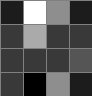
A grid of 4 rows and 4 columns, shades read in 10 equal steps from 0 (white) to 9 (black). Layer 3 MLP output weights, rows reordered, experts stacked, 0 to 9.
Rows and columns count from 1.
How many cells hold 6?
1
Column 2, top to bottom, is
0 3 7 9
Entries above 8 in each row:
0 0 0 1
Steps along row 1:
down up up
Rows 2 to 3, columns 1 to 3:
7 3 7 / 7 7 7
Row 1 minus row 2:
1 -3 -3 1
